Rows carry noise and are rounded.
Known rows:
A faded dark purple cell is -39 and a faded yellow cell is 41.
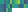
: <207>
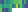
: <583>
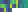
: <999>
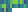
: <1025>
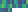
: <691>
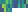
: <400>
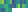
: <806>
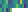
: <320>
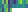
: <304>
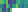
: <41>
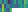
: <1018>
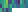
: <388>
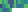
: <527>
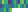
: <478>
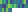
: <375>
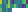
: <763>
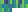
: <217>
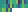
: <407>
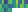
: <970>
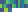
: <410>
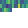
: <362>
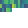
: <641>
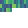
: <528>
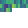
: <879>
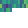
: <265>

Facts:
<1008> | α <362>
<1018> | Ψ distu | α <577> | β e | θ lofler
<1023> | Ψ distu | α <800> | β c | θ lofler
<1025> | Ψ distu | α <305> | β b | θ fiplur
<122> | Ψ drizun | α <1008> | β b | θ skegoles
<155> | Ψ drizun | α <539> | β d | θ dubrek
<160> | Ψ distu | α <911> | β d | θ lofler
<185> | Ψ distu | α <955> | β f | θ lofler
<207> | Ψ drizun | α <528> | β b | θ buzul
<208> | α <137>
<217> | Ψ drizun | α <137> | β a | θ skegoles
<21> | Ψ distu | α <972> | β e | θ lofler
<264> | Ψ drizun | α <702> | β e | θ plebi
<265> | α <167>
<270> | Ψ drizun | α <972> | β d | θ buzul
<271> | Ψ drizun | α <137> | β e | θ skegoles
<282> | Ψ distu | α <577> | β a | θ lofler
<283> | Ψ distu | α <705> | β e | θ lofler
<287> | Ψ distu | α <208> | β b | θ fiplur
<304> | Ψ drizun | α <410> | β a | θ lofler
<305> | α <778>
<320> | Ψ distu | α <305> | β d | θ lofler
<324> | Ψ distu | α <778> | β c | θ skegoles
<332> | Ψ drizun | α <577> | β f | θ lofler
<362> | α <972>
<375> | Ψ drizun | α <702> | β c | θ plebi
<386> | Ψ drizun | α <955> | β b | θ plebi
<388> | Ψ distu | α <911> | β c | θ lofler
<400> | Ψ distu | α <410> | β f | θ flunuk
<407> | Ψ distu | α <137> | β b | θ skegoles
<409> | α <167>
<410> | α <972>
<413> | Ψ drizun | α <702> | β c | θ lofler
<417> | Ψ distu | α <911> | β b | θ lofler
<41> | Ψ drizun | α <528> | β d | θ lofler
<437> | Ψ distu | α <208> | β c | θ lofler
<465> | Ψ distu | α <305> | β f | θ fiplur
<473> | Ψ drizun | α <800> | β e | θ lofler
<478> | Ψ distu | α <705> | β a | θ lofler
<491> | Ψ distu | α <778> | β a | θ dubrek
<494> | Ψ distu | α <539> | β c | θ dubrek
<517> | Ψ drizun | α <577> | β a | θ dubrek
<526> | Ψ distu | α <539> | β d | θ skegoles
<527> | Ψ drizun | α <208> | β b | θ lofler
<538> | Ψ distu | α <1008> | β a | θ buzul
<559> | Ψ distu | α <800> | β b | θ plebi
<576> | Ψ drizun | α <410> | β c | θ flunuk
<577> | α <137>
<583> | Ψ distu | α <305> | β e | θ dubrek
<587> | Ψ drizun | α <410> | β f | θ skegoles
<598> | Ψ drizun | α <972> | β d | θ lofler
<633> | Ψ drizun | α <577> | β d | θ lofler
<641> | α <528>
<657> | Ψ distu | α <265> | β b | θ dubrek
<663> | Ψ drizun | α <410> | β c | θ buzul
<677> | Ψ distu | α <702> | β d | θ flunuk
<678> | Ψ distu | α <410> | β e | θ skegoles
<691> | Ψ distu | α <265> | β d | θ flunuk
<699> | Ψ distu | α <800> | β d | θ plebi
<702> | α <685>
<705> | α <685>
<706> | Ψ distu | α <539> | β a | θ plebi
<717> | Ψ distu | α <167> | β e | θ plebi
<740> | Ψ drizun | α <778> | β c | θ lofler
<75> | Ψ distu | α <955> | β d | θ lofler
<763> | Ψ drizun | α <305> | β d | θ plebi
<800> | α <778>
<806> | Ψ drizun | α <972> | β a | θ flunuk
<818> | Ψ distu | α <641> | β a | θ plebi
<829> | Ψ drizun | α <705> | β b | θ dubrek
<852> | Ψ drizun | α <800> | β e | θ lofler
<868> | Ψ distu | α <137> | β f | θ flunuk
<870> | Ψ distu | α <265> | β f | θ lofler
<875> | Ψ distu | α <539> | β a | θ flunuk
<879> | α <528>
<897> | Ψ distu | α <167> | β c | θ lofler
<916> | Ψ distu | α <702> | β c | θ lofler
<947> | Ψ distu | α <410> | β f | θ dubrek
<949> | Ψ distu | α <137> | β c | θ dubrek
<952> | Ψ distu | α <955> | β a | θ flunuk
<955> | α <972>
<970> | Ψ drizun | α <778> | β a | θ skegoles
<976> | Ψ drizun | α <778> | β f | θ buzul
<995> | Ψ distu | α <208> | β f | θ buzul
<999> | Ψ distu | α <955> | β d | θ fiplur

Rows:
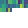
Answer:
<324>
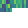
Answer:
<829>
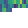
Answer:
<538>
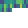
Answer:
<947>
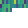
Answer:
<995>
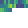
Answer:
<717>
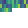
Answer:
<955>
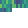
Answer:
<911>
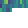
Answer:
<897>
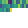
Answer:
<283>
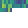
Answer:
<875>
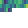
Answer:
<270>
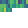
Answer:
<678>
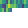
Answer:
<264>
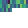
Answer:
<517>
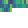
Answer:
<870>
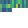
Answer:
<155>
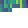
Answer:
<491>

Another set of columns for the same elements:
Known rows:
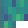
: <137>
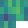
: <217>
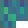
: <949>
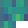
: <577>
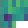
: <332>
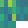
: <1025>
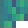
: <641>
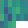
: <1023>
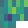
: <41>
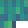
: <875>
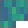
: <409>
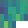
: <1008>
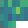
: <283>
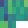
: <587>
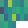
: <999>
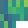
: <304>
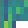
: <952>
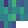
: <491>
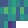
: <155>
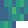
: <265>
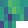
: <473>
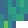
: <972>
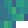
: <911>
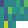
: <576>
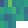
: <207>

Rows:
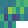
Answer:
<386>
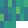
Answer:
<21>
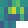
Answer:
<763>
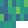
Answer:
<75>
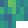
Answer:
<976>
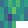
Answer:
<740>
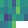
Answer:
<437>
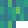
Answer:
<526>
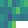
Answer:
<916>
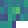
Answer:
<691>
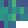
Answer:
<583>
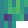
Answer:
<633>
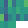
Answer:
<185>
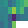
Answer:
<375>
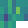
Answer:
<407>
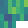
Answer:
<598>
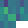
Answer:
<494>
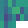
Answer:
<870>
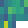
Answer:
<806>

